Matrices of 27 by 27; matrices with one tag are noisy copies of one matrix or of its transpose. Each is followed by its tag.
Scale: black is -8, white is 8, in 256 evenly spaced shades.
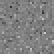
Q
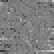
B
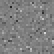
Q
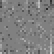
B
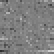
B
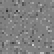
Q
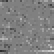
B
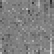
B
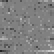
B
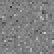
Q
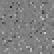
Q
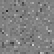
Q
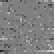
B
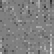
B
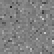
Q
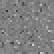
Q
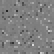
Q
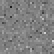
Q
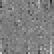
B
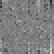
B
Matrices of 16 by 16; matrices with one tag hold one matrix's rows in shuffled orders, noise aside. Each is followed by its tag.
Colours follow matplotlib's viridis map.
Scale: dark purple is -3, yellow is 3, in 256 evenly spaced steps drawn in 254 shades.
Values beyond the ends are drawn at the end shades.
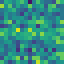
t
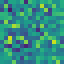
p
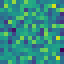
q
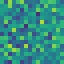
p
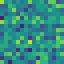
t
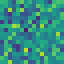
p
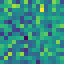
p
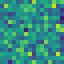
q
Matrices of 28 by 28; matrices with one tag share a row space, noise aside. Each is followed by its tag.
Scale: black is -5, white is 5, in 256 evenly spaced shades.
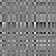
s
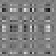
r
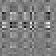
r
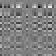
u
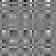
r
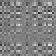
u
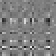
r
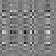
r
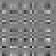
r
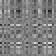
u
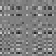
u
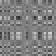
u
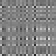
s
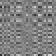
u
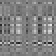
u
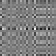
s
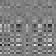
u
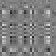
r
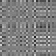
s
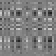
u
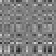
u
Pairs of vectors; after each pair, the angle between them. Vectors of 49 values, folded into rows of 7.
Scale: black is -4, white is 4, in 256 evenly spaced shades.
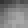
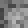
partly aligned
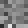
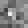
orthogonal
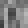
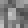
nearly opposite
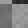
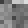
nearly opposite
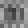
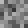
orthogonal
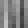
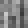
nearly parallel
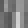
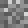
orthogonal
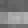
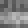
nearly parallel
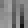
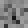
orthogonal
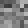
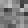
nearly opposite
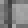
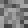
orthogonal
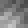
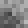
nearly opposite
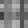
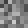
orthogonal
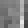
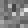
orthogonal
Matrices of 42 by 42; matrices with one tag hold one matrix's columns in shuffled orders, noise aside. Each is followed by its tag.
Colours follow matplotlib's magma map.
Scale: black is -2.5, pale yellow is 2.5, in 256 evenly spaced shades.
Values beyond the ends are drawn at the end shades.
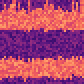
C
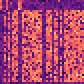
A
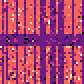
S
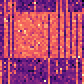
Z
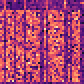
A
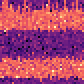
C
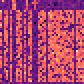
A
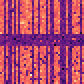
S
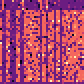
A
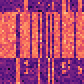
Z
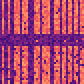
S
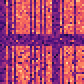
S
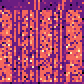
A
